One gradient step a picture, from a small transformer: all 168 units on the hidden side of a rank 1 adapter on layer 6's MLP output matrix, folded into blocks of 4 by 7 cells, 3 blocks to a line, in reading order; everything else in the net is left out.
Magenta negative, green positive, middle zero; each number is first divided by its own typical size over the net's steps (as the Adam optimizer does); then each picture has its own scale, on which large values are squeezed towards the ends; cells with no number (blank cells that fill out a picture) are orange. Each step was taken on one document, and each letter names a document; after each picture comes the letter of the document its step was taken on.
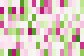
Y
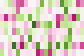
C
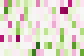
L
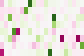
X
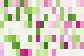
C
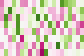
C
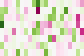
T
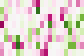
T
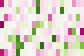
T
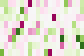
X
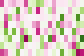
C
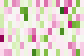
L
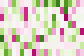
L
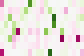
X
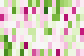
L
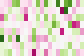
L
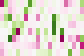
X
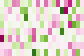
L
